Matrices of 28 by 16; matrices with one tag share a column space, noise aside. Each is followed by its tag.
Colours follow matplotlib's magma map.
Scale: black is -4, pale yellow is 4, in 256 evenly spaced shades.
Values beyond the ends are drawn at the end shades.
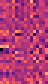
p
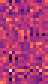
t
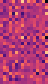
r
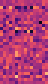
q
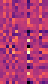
p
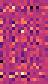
q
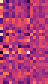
p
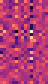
p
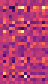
q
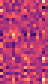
t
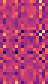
p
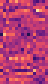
t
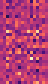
p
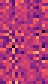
p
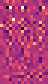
q
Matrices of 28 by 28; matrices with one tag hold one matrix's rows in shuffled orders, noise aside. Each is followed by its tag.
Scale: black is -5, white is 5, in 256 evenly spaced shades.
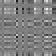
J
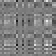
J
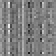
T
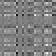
J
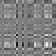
J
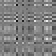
J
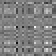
J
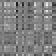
J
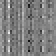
T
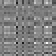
J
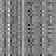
T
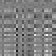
J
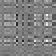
J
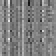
T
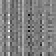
T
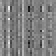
T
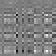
J
